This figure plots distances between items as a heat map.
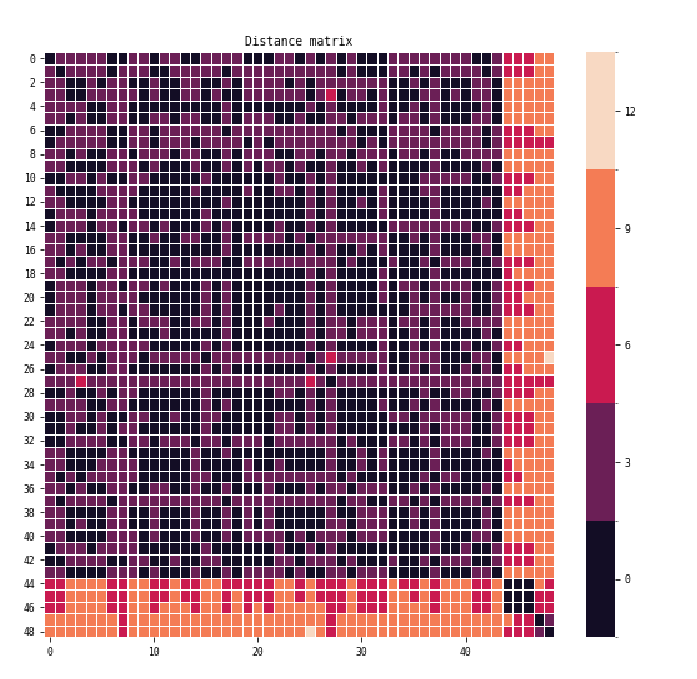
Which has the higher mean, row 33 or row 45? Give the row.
45
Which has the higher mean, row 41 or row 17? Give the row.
17
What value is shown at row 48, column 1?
9
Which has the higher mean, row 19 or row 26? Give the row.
19
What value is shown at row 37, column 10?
3
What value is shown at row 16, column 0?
3
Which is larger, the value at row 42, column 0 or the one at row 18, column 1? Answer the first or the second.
the second
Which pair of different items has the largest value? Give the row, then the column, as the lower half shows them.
48, 25
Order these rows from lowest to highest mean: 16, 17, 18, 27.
18, 16, 17, 27
